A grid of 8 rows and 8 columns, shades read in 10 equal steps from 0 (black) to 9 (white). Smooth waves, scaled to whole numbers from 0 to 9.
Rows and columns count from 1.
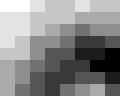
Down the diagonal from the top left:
9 8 7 5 3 2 3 3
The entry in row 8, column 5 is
4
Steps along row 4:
down down same down down same up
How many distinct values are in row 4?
6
